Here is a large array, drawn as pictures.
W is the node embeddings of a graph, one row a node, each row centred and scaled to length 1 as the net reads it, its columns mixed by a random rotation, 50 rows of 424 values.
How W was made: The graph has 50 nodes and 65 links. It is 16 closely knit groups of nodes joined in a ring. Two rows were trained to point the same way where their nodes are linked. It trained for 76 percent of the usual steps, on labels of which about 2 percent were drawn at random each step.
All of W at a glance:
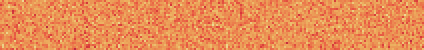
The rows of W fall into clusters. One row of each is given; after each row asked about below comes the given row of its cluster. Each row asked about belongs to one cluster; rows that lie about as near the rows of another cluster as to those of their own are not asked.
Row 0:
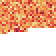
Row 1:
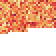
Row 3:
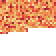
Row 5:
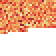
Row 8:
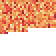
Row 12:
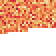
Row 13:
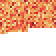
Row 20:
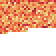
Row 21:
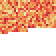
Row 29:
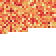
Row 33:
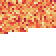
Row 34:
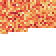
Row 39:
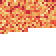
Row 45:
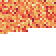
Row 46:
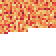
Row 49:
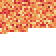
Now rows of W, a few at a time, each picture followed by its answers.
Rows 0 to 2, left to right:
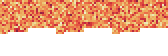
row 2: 49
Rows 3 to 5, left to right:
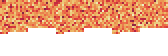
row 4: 39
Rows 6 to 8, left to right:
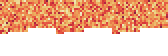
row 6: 1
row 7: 21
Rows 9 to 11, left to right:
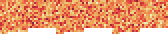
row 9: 13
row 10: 12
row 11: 49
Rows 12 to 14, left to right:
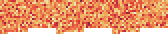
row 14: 34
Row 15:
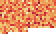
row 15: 5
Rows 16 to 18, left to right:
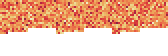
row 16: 33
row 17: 13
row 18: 8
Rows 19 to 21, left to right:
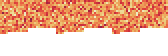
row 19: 21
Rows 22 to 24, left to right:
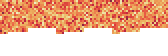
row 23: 33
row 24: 34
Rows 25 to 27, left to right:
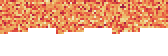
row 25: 12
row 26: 20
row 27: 3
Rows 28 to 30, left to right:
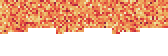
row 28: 1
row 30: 5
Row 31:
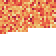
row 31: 29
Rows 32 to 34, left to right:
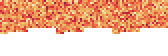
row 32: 45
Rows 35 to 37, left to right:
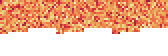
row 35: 39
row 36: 3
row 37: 8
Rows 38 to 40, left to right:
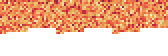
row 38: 20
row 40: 49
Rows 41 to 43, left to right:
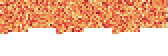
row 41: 46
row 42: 0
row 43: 29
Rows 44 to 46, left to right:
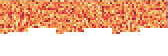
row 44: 46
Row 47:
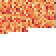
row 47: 45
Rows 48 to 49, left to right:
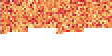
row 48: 29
